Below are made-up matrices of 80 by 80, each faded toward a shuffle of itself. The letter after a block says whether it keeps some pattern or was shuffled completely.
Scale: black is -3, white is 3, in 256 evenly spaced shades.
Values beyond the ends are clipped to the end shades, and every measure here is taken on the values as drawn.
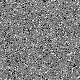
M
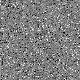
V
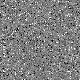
V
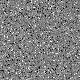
M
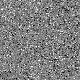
V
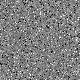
M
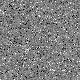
M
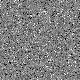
M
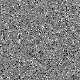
V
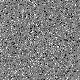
V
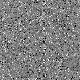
V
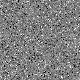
M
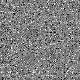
V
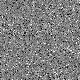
M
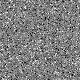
M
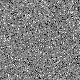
M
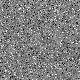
M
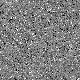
M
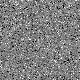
M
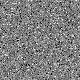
M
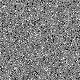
V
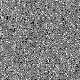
V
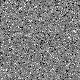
M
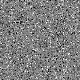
V
